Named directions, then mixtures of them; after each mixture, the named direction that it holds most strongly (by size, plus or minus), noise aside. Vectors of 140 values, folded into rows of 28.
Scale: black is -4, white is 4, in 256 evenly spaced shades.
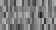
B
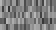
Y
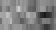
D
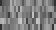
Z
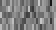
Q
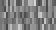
B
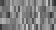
Z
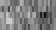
D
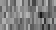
B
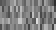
Z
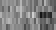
D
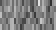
Q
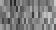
Z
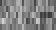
Z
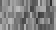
Q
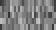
Z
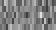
B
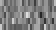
B
